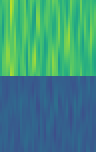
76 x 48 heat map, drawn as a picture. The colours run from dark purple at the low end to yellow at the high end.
The table splits into 2 rows of 1 panel. Panel 1,1: high, streaked downward. Panel 2,1: low, streaked downward, faint in contrast.
